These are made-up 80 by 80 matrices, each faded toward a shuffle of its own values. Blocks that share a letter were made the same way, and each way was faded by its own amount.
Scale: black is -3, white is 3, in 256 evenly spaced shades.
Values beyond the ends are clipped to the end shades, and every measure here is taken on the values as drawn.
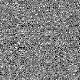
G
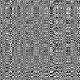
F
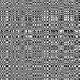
F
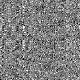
G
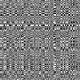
F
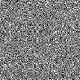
G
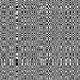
F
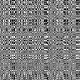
F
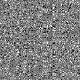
G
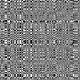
F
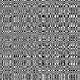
F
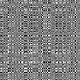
F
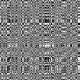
F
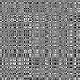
F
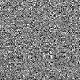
G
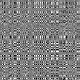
F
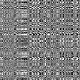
F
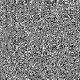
G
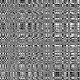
F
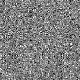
G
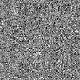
G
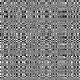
F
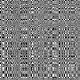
F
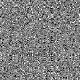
G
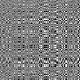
F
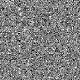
G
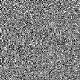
G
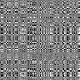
F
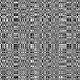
F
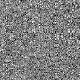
G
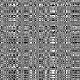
F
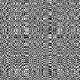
F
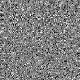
G
